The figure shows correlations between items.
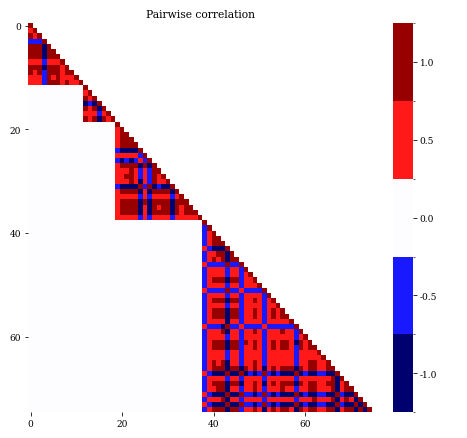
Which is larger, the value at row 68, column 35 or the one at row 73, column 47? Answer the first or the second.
the first
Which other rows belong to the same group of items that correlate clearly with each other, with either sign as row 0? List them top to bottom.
1, 2, 3, 4, 5, 6, 7, 8, 9, 10, 11
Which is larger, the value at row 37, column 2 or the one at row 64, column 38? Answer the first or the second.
the first
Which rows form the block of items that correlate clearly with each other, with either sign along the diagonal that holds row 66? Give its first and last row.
38 to 74
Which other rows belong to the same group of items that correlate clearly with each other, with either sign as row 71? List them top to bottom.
38, 39, 40, 41, 42, 43, 44, 45, 46, 47, 48, 49, 50, 51, 52, 53, 54, 55, 56, 57, 58, 59, 60, 61, 62, 63, 64, 65, 66, 67, 68, 69, 70, 72, 73, 74
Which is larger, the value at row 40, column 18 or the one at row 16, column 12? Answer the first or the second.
the second
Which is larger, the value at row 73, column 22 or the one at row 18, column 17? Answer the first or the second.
the second
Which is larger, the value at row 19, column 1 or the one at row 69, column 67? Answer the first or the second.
the first
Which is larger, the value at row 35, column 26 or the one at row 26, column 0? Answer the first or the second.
the second
